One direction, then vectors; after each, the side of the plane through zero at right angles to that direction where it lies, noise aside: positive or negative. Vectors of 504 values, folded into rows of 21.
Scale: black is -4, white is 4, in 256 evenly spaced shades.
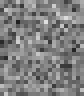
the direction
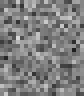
positive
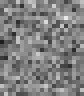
positive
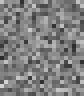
positive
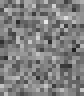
positive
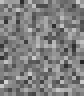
positive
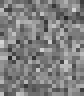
negative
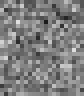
negative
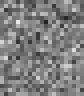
negative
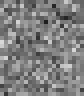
negative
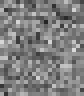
negative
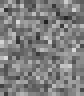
negative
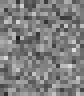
negative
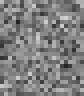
positive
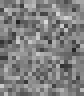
positive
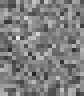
positive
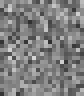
positive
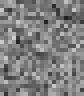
negative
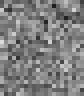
negative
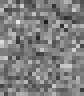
negative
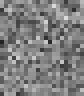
positive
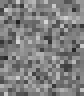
positive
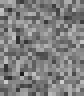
negative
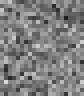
negative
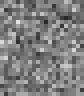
negative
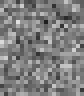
negative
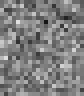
negative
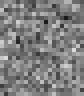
negative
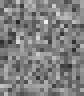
positive
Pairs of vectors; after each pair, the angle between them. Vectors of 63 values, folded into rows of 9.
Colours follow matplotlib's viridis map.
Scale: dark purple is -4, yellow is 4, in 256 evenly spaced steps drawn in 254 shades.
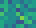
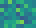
nearly opposite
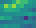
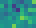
partly opposed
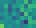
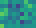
partly aligned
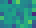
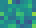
nearly opposite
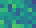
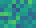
orthogonal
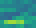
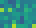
orthogonal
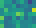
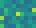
nearly parallel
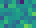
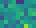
nearly parallel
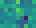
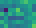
orthogonal
